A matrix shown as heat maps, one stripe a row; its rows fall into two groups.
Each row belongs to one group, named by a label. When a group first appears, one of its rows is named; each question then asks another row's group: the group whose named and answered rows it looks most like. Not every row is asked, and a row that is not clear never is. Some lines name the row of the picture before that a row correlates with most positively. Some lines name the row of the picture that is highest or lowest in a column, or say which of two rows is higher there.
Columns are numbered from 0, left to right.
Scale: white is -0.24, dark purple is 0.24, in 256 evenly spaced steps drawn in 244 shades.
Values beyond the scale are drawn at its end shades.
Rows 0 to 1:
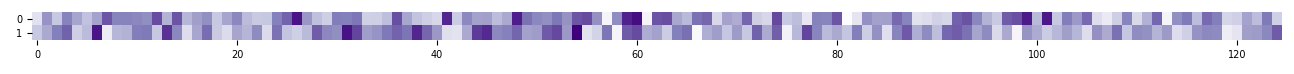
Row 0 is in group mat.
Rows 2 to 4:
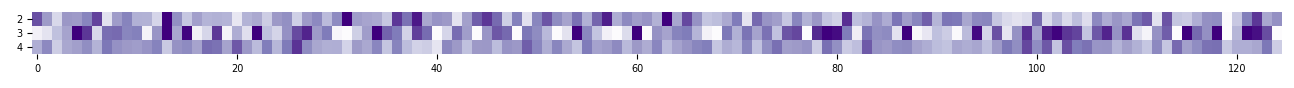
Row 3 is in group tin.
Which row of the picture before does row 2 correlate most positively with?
1
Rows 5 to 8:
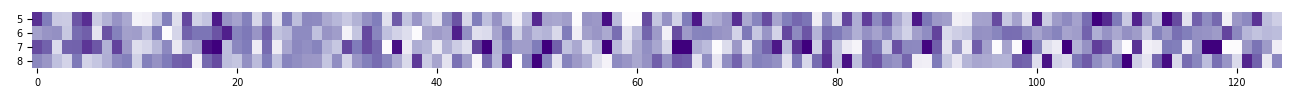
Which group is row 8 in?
tin
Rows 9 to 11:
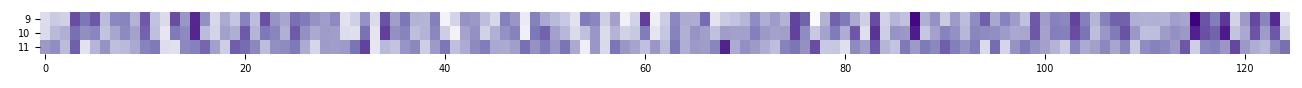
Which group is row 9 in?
tin
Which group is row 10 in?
tin
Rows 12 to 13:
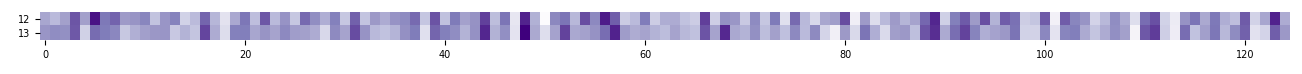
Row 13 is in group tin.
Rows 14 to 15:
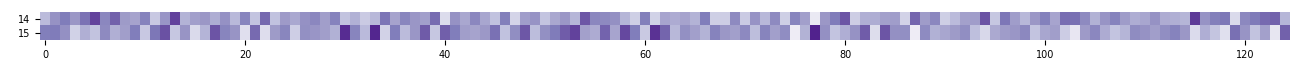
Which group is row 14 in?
tin
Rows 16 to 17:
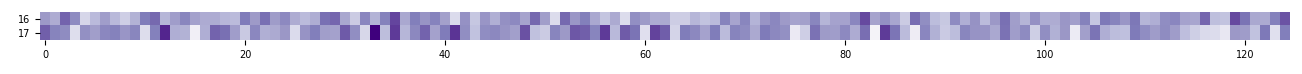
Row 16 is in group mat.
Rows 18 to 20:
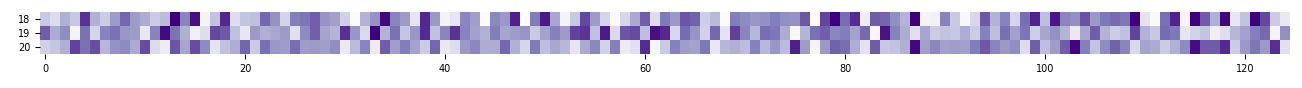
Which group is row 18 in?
tin
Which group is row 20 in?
tin
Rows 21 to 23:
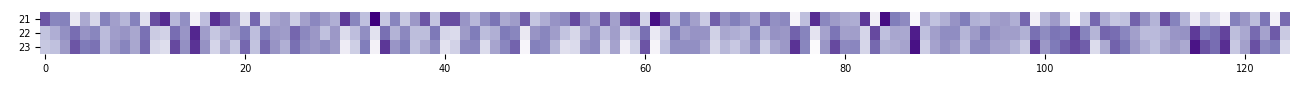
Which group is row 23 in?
tin
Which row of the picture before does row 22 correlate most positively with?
20
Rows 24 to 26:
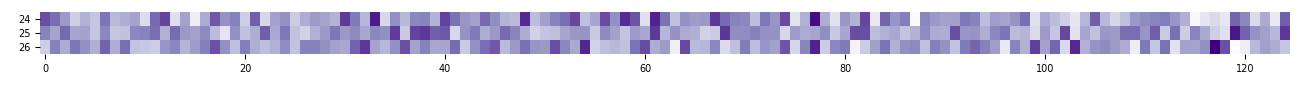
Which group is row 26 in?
mat
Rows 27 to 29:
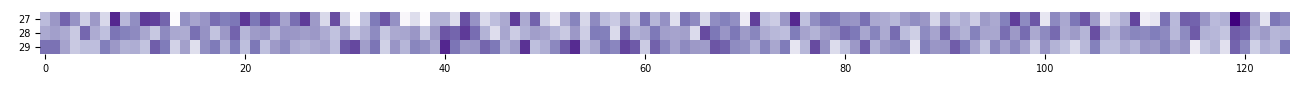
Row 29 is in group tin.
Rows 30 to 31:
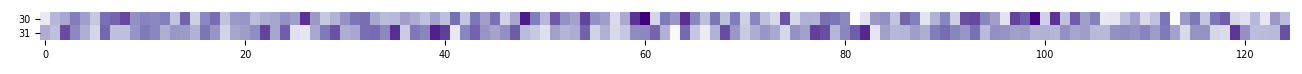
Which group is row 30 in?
mat
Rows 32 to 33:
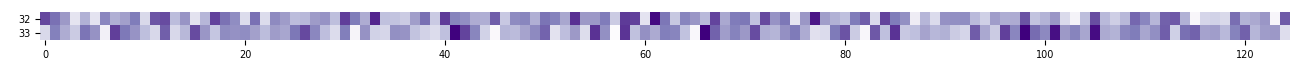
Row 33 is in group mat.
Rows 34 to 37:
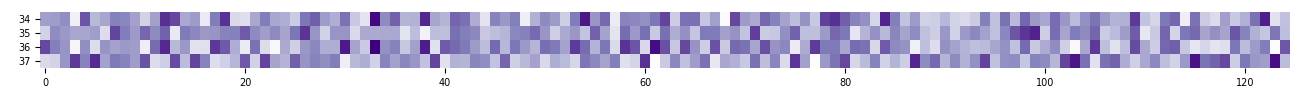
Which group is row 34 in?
tin
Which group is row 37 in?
tin
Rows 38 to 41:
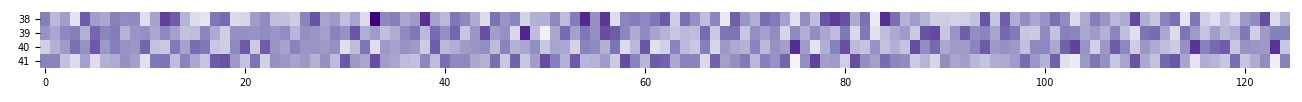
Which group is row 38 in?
tin
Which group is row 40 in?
tin
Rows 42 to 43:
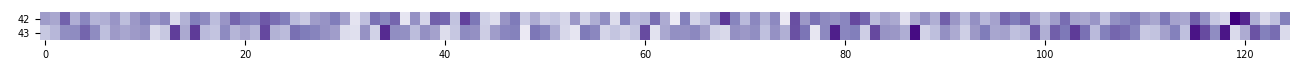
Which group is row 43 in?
tin
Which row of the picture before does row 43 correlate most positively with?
40
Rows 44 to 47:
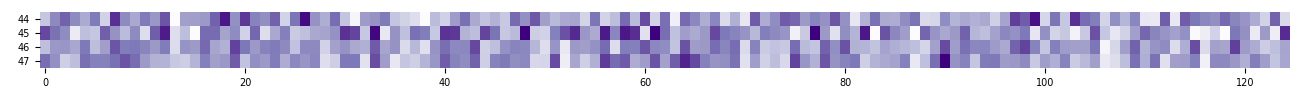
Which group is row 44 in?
mat
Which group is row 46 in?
mat
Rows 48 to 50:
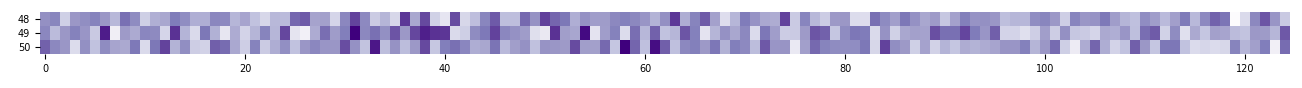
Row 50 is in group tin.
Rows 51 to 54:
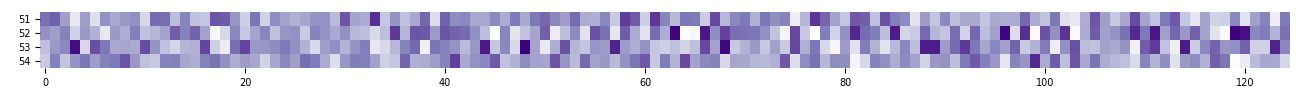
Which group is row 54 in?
mat
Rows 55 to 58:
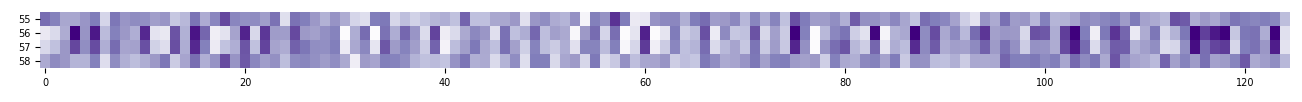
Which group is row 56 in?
tin
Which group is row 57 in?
tin
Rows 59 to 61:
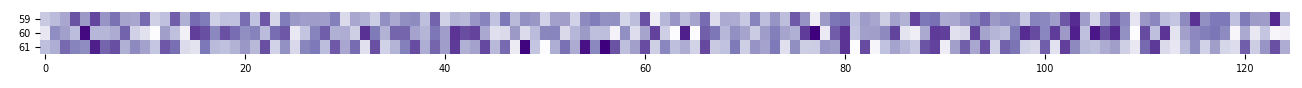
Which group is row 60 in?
mat
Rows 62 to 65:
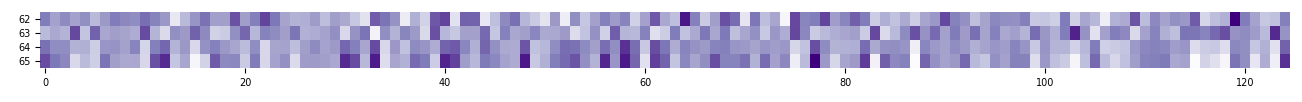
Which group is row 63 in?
tin
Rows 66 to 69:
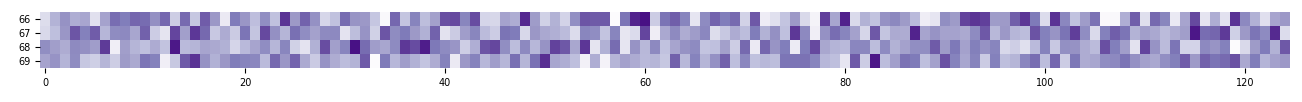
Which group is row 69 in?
tin
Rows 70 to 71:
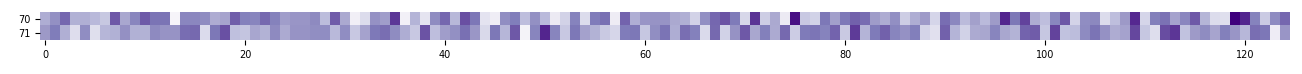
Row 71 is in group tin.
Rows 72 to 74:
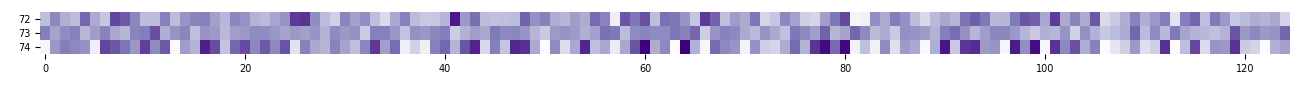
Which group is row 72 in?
mat
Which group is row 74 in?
mat
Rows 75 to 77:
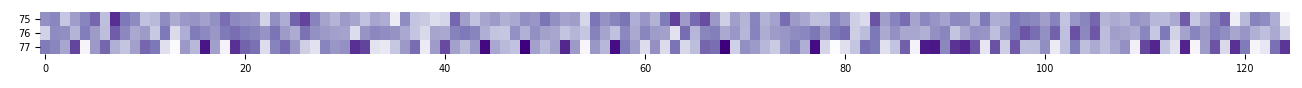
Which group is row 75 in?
mat
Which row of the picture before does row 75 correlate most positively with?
72
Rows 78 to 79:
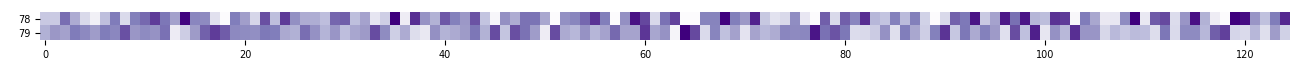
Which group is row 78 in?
mat
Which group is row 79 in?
mat
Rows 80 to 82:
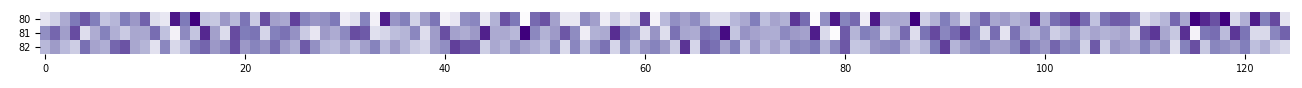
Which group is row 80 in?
tin
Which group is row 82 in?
mat
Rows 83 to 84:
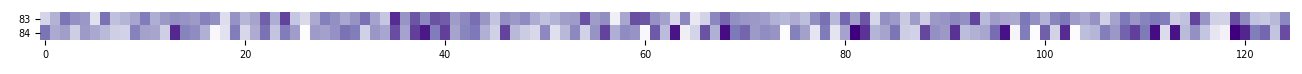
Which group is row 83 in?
mat
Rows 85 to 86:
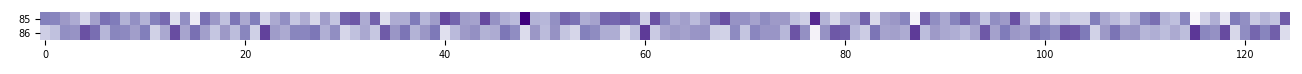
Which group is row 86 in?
tin
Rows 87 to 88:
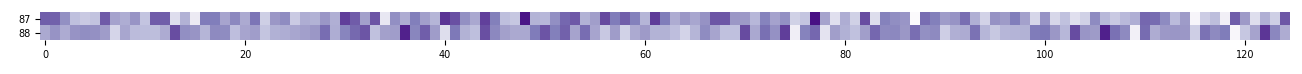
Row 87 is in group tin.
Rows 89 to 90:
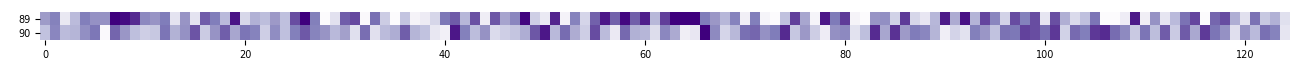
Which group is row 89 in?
mat
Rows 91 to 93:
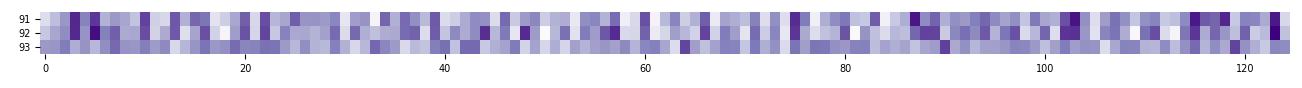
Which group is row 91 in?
tin
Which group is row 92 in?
tin
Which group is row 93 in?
mat
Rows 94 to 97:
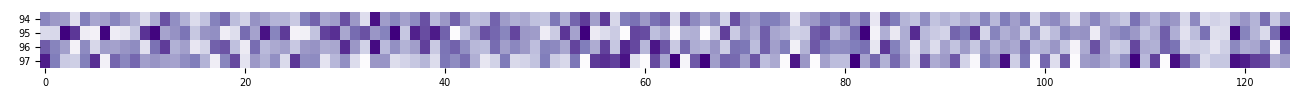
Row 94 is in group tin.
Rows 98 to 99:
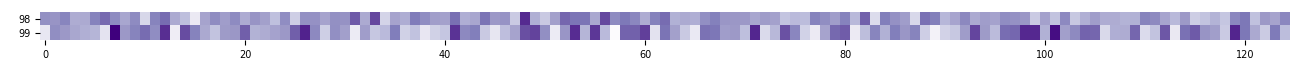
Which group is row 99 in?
mat
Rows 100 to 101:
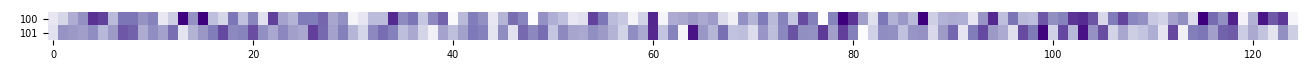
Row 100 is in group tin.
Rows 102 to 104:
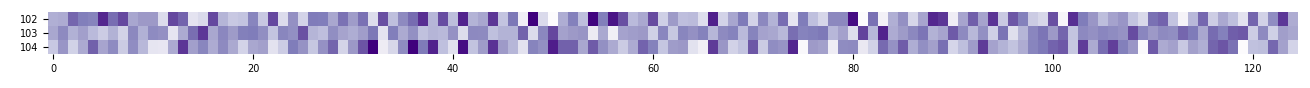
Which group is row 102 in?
tin
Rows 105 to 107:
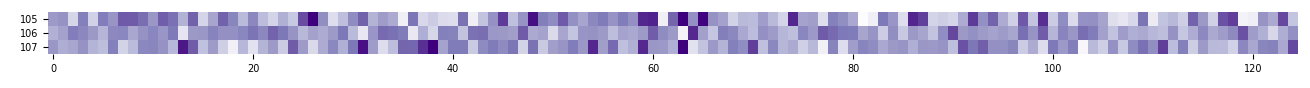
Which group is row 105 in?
mat
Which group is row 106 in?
mat
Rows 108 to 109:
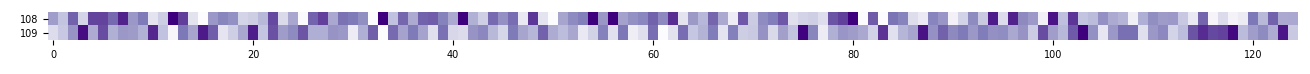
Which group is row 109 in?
tin
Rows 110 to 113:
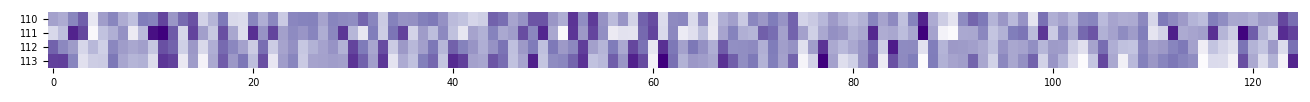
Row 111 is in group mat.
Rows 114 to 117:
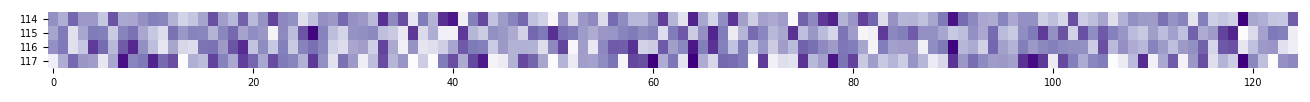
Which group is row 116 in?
mat
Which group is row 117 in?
mat
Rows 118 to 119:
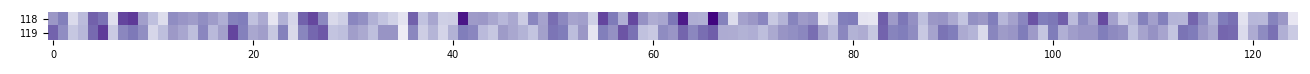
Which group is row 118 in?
mat
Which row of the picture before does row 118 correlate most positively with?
115
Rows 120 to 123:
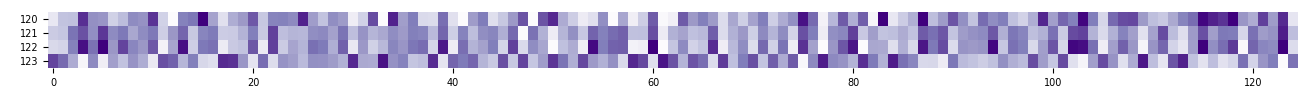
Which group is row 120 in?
tin
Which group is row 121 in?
tin
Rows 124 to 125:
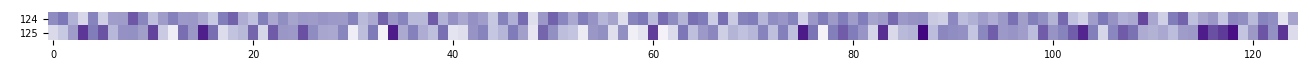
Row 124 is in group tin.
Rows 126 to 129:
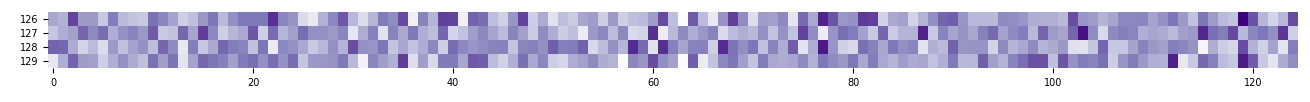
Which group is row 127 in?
tin
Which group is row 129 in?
mat
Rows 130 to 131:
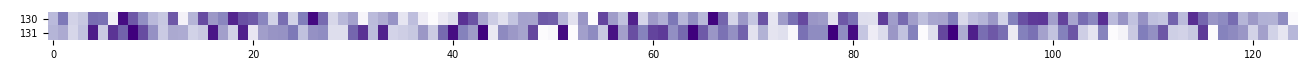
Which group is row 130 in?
mat
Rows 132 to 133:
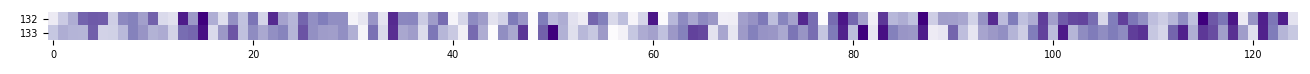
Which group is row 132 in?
tin
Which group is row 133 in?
tin
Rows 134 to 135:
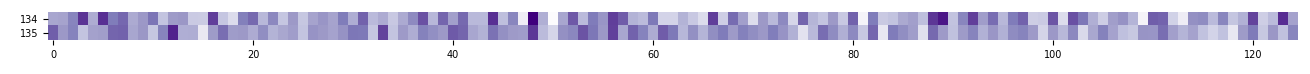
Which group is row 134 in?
tin
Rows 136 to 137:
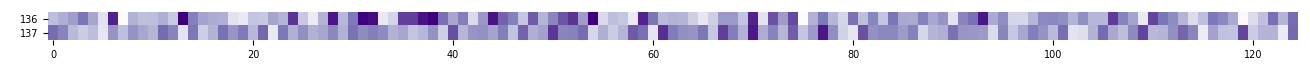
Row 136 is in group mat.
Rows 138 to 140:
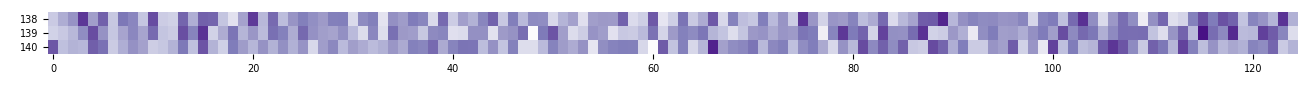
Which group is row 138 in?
tin
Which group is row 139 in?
tin
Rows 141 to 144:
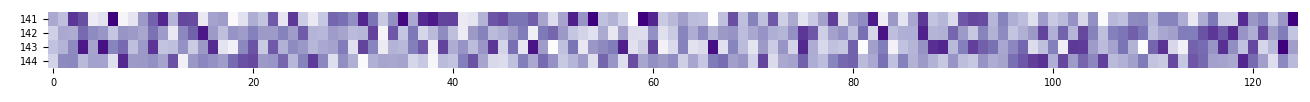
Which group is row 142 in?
tin
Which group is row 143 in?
tin
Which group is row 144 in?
mat
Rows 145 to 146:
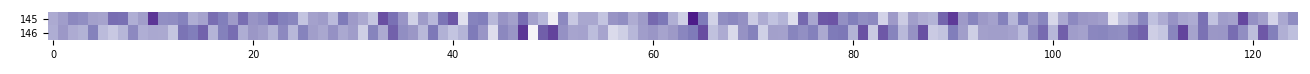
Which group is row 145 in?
mat
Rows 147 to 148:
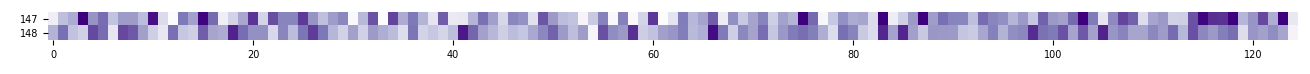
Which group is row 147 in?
tin
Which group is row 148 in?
mat
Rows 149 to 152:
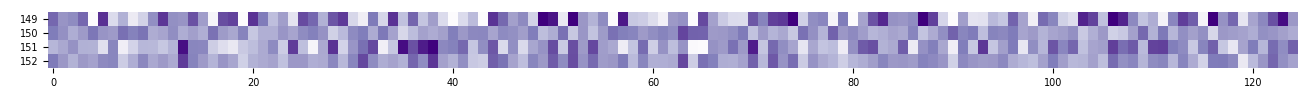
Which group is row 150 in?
mat
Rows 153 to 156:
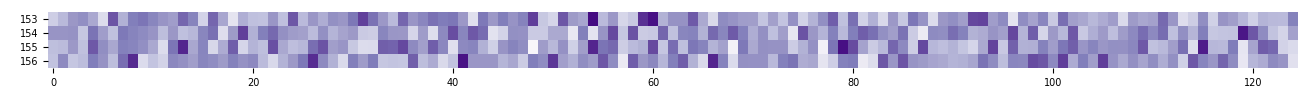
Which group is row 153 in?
mat
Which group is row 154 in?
mat
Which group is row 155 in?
tin
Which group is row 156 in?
mat
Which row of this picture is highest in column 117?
156
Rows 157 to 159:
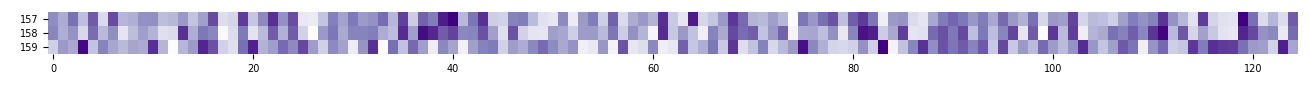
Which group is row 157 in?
mat
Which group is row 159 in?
tin
